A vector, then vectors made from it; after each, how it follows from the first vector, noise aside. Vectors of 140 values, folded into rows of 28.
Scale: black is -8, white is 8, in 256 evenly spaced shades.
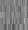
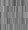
reversed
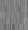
shrunk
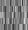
scaled up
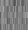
reversed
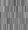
reversed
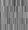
reversed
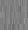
shrunk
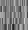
scaled up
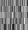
scaled up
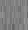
shrunk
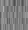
reversed
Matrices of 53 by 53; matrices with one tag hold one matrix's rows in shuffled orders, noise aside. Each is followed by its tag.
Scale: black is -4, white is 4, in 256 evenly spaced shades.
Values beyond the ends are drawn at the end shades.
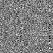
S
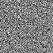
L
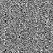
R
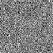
L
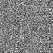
S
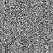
R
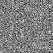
S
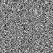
R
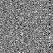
S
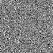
L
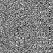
S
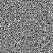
L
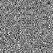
L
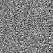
S
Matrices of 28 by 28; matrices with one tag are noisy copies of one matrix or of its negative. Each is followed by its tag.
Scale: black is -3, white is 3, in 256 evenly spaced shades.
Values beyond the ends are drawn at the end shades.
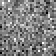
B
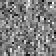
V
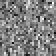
V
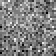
B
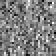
V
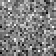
B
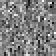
V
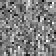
V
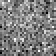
B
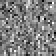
V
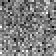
B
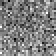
B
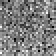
B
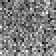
B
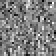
V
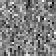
V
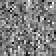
V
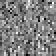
V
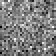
B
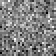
B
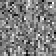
V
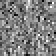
V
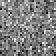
B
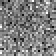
B
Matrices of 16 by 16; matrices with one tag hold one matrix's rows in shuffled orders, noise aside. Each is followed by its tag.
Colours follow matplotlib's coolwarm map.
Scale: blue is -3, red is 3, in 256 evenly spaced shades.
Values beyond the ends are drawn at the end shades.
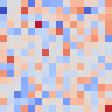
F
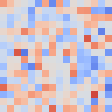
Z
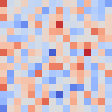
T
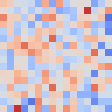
Z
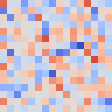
T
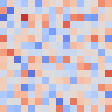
F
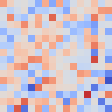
Z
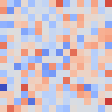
F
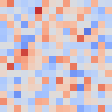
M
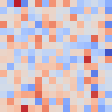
Z
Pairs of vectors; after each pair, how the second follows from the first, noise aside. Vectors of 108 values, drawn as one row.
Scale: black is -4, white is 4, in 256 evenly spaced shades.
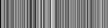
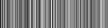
sign-scrambled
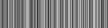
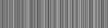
shrunk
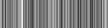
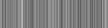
shrunk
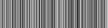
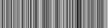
sign-scrambled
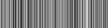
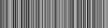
sign-scrambled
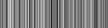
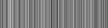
shrunk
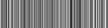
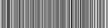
sign-scrambled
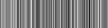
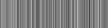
shrunk
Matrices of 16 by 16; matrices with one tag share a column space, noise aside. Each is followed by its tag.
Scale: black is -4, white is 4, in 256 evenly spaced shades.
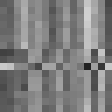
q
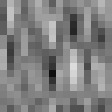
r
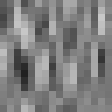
r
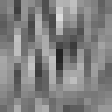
r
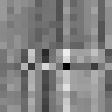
q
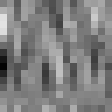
r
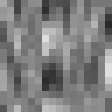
r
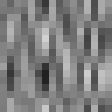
r
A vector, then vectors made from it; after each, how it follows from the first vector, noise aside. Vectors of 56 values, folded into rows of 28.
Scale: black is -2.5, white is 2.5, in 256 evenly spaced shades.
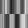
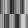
copied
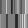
partly zeroed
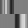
partly zeroed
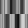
copied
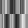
copied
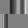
partly zeroed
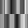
copied
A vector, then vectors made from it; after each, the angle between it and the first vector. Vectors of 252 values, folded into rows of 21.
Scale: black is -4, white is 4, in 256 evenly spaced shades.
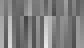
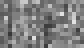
partly opposed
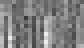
nearly parallel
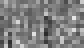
partly opposed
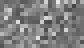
orthogonal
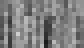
nearly opposite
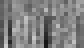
nearly opposite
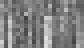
nearly parallel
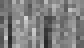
nearly opposite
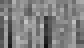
nearly opposite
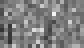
partly opposed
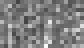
partly aligned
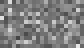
orthogonal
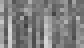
nearly parallel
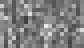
partly aligned
